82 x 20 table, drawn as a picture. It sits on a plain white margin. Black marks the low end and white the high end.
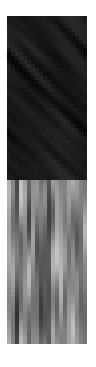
It is made of 2 by 1 panels. Panel 1,1: very low, slanting down to the right, faint in contrast. Panel 2,1: middling, streaked downward, strong in contrast.
